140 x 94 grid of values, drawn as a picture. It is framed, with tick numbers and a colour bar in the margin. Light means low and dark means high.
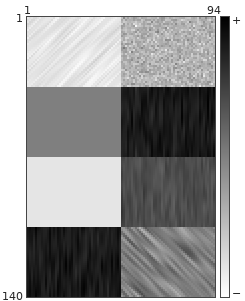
The table splits into 4 rows of 2 panels. Panel 1,1: very low, slanting up to the right, faint in contrast. Panel 1,2: low, fine-grained. Panel 2,1: middling, flat. Panel 2,2: very high, streaked downward, faint in contrast. Panel 3,1: very low, flat. Panel 3,2: high, streaked downward, faint in contrast. Panel 4,1: very high, streaked downward, faint in contrast. Panel 4,2: middling, slanting down to the right.
